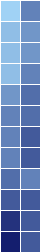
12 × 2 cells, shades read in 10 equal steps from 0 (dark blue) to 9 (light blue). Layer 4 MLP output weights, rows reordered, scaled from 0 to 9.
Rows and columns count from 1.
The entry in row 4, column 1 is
8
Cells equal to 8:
3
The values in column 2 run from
3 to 6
